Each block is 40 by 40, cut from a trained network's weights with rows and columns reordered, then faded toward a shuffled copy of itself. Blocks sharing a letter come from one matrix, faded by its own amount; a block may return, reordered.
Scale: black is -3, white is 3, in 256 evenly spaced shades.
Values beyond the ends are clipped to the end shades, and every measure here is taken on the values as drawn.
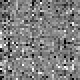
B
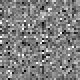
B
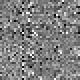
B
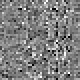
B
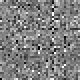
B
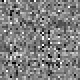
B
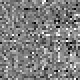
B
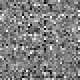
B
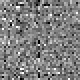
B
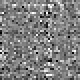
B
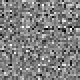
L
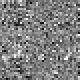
L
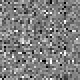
L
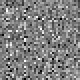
L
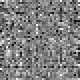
B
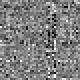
B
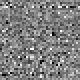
L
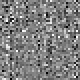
L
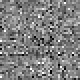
B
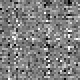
B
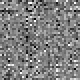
B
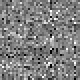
B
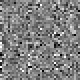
L
